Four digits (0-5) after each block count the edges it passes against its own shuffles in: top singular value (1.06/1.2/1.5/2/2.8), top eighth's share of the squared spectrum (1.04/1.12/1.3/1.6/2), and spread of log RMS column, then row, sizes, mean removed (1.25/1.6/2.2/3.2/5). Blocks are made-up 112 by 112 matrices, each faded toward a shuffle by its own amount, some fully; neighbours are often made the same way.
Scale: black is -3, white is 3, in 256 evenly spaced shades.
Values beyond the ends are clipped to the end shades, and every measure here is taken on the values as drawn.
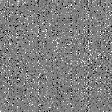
4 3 2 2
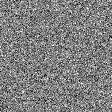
0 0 0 0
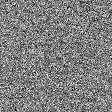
0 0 0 0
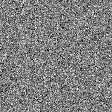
2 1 0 0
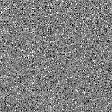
4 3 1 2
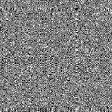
4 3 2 2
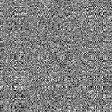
5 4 3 3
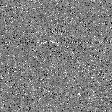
3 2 0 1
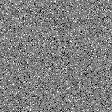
3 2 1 1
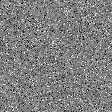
0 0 0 0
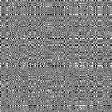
5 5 3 4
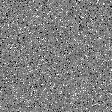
0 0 0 0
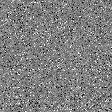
3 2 0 1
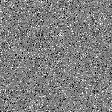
3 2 0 1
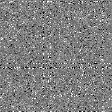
2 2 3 3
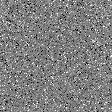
0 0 0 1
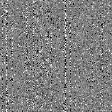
2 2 3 0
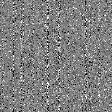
2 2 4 0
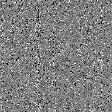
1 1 2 0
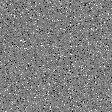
1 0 0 0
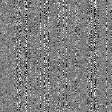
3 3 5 0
